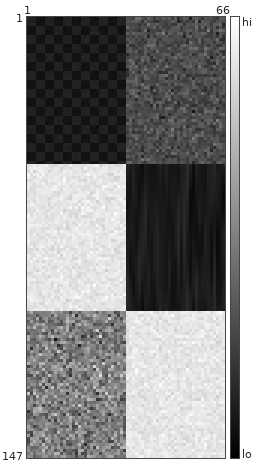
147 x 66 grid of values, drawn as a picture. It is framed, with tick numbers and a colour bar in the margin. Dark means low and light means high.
It is made of 3 by 2 panels. Panel 1,1: very low, checkered, faint in contrast. Panel 1,2: low, fine-grained. Panel 2,1: very high, fine-grained, faint in contrast. Panel 2,2: very low, streaked downward, faint in contrast. Panel 3,1: middling, fine-grained, strong in contrast. Panel 3,2: very high, fine-grained, faint in contrast.
